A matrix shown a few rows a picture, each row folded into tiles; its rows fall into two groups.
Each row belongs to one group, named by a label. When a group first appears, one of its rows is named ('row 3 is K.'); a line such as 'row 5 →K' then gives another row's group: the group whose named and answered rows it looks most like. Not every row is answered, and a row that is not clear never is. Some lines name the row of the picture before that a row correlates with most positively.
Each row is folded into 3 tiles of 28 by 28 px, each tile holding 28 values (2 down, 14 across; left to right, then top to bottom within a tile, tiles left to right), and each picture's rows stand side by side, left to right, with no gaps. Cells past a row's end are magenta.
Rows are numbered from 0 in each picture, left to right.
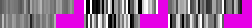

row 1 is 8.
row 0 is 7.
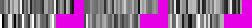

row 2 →8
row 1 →7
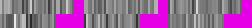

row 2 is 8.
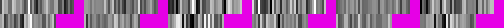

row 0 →8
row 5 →8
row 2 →8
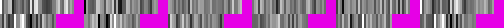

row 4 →8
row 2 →7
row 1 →8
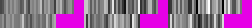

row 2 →7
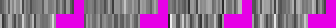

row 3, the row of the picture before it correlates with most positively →0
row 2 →7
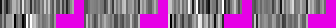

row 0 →8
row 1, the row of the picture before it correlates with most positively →1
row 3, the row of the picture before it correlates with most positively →1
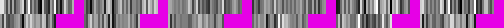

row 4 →7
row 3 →8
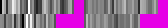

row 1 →7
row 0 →8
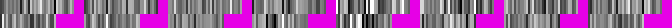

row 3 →8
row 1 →7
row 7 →7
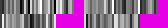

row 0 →7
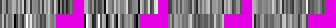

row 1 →7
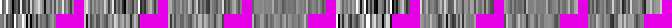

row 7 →8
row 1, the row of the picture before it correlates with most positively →3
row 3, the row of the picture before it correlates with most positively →3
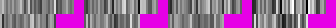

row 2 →7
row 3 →7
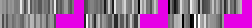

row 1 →7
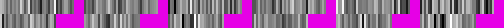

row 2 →8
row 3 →7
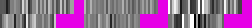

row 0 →8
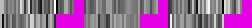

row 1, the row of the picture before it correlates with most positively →0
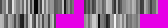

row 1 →8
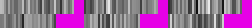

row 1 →8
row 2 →7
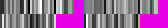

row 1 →7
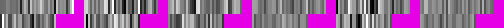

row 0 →7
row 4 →8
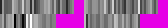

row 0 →8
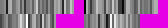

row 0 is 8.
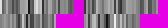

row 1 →8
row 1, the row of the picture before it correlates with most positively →1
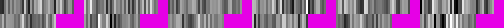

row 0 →7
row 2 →8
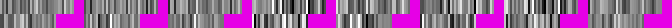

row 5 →7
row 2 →8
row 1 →8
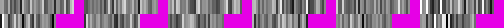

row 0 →7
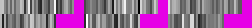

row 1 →7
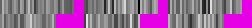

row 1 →7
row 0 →8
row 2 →8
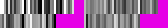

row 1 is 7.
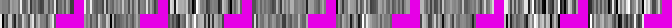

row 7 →7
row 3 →7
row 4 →8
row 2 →8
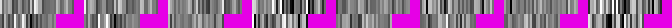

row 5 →8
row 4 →8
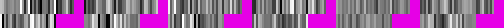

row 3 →7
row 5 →8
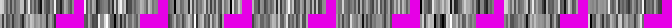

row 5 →8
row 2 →8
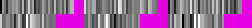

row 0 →8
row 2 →8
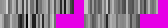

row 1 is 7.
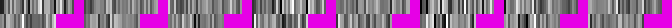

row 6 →8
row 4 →7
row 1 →8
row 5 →8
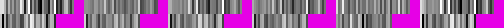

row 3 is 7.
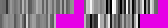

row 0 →8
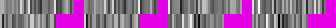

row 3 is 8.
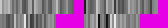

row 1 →8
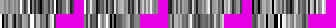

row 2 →7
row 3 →8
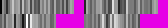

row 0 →8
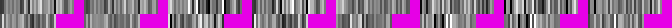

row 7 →8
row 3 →7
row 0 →7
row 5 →8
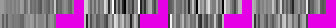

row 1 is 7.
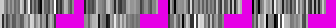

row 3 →8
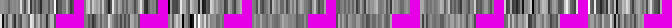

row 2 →8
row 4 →7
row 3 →8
